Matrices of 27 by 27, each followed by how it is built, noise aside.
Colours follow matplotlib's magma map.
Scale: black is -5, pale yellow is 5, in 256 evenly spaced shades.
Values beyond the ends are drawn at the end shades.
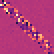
banded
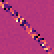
banded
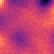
smooth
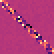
banded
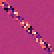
banded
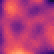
smooth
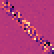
banded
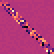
banded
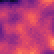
smooth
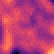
smooth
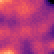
smooth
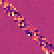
banded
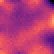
smooth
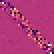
banded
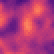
smooth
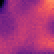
smooth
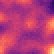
smooth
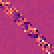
banded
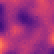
smooth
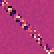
banded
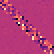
banded
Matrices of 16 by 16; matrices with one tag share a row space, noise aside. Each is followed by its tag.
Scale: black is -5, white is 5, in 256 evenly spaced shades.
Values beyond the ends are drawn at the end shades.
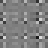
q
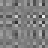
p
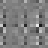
q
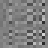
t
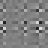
q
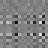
p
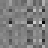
t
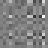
t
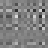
p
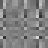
q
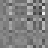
t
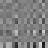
p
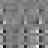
q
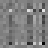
t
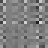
q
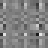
q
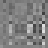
t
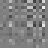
t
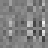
t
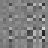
t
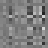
t
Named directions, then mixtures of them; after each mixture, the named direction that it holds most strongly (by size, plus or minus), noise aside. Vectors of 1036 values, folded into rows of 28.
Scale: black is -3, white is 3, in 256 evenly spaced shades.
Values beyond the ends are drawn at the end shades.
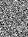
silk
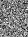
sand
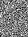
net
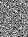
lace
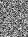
lace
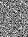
lace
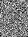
net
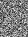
lace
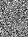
silk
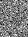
silk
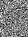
net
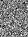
sand
